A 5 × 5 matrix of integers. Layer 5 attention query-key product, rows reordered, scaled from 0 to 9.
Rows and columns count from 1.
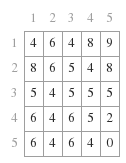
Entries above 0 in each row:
5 5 5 5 4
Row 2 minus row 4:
2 2 -1 -1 6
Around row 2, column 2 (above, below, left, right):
6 4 8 5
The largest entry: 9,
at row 1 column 5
